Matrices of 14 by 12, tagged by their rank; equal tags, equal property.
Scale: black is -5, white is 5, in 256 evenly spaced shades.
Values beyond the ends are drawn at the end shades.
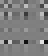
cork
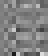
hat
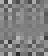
hat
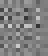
hat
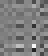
hat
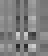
cork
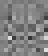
hat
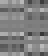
cork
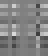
cork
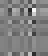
cork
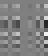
cork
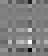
cork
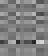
cork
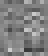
hat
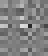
hat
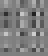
cork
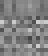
hat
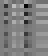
cork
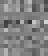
hat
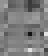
hat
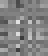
hat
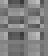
cork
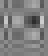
cork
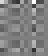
cork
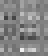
hat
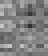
hat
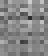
hat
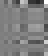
cork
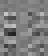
hat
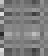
cork
